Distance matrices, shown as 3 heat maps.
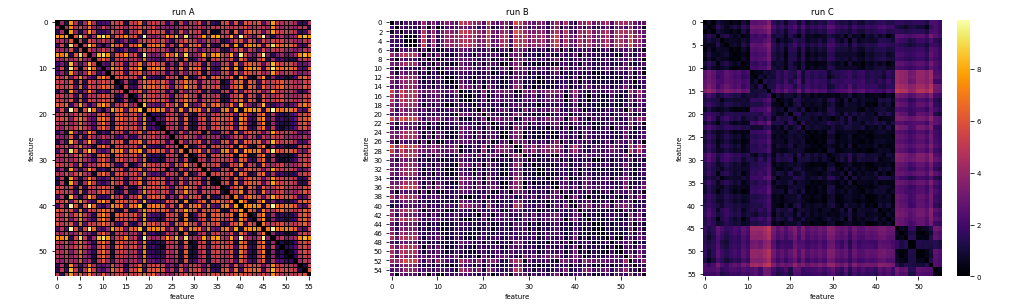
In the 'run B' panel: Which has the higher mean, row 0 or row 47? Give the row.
0
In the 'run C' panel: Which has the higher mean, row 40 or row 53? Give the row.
53
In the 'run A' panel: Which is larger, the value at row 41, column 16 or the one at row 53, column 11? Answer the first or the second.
the second
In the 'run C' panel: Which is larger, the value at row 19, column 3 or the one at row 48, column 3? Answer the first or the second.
the second
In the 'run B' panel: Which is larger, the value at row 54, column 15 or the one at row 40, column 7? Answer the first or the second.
the first
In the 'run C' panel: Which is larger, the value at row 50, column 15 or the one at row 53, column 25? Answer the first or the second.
the first
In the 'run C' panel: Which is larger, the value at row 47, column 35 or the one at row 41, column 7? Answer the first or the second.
the first
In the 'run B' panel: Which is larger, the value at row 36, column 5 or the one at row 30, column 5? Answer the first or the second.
the first
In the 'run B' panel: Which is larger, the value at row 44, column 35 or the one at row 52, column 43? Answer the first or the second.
the second
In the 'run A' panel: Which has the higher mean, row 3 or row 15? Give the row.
3
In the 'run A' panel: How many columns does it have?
56
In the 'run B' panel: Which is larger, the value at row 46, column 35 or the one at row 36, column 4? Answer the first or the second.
the second
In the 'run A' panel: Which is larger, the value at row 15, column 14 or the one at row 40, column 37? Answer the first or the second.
the second
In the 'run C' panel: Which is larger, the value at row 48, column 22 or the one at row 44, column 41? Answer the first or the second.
the first
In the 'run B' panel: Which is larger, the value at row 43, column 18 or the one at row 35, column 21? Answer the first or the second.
the second
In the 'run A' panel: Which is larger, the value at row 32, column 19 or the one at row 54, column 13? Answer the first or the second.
the second
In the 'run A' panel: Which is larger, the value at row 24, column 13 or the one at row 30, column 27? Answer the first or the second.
the first
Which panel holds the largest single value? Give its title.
run A
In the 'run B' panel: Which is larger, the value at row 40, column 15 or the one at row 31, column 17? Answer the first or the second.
the first
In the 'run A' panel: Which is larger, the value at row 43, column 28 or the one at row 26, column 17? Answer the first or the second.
the first
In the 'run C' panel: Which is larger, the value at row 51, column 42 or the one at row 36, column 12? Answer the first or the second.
the first
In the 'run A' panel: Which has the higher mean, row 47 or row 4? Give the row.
47
